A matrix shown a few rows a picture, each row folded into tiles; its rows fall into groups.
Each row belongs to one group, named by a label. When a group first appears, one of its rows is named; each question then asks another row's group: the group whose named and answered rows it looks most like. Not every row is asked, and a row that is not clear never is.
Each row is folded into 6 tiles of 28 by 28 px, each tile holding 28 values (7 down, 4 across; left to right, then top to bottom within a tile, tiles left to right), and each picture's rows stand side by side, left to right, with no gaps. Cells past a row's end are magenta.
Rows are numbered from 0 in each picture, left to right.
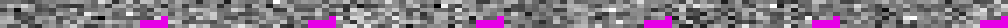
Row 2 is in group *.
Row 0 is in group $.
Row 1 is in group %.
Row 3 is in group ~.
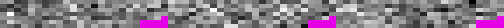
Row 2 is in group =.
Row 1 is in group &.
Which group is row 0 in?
~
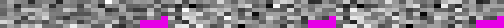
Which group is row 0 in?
%
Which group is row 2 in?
*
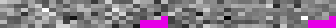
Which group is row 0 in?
&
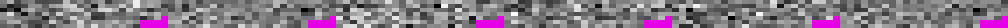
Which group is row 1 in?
%
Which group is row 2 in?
*
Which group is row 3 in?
~
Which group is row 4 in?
$
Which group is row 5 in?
%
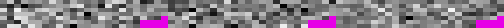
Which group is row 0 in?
*
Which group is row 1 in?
%
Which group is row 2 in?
&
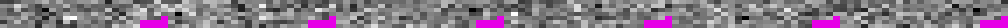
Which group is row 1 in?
=
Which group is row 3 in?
~
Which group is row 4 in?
&
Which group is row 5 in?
%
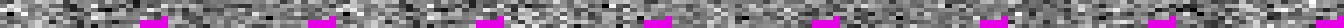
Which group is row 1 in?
$
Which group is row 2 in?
=
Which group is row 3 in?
*
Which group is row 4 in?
&
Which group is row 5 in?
$
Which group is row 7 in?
~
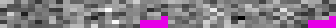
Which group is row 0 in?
~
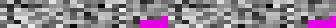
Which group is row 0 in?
*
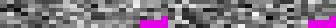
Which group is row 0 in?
~
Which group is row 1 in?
$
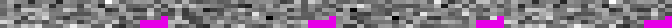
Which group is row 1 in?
$
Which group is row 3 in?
%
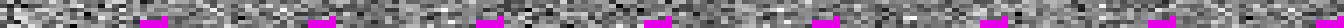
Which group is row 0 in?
*
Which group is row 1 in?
&
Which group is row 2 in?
~
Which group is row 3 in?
%
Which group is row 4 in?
~
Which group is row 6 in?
=
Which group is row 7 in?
&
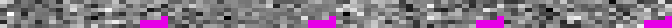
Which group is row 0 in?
~
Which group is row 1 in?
$
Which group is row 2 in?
=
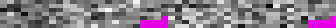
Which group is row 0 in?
~
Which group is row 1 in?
*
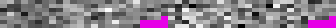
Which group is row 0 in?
~
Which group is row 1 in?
*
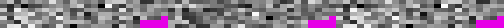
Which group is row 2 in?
*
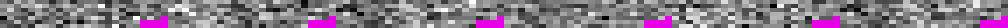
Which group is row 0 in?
$
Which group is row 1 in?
=
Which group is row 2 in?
~
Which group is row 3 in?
$
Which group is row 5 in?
~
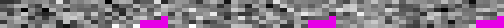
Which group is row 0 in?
%
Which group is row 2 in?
=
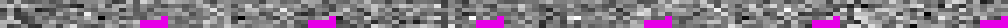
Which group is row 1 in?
&
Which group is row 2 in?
$
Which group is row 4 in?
&
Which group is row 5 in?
*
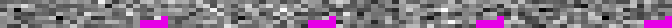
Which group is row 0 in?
$
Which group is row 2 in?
~
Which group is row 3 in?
$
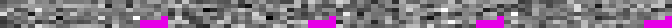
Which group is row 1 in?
$
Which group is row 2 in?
~
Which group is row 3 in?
~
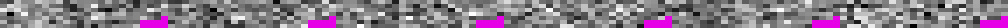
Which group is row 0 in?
=
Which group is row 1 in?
%
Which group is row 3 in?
&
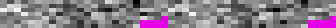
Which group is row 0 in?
=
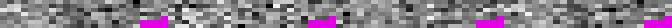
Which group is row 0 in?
=
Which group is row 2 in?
=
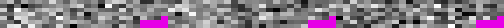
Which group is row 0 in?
*
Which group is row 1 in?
=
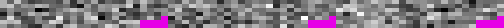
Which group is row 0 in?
$
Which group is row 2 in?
=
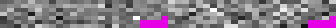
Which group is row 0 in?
$
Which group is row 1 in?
&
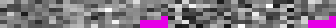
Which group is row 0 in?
~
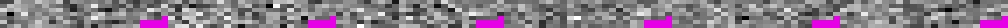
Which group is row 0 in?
=
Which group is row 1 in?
*
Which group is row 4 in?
&
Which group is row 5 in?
=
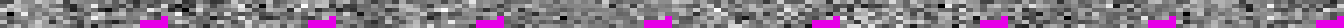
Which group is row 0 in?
=
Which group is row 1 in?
~
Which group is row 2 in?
~
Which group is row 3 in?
$
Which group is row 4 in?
&
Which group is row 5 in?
*
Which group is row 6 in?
$
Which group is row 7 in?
=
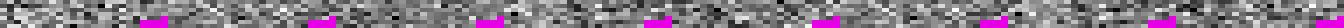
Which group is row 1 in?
&
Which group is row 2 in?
$
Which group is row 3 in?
=
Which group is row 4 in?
%
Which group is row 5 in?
&
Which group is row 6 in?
=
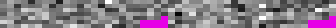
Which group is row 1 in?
=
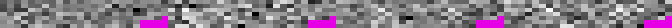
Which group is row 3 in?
&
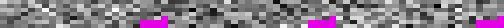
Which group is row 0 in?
&
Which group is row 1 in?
%
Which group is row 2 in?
*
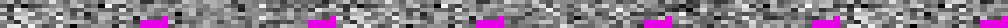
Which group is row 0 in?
*
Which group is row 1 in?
=
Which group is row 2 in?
*
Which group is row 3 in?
&
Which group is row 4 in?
~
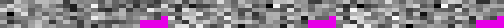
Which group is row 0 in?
=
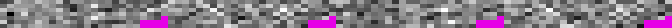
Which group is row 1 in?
&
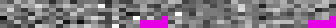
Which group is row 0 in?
$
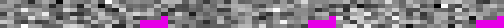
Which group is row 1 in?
~
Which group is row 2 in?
*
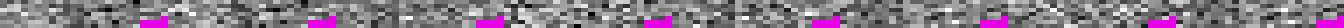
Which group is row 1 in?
=
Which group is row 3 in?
*
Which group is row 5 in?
~
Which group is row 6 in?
&
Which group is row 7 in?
~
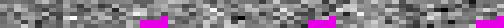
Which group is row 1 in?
&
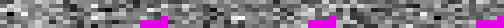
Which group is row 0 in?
=
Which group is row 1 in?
%
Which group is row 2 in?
$
